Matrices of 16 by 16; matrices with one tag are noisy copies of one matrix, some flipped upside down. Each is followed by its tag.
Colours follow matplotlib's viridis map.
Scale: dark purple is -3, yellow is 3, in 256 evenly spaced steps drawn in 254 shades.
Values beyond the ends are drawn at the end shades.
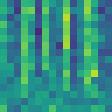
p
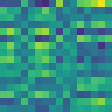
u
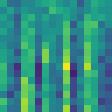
p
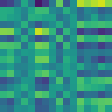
u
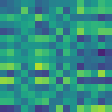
u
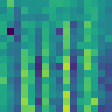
p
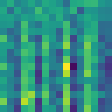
p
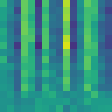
p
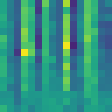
p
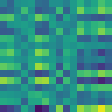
u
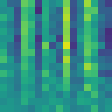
p
